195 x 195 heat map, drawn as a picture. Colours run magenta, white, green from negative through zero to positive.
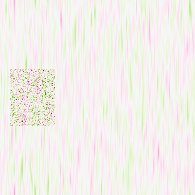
Neither half mirrors the other. An odd patch, rougher than its surroundings, sits in the middle left. The distribution is heavy-tailed on both sides. The middle left is the roughest part. No overall slope runs across the table.
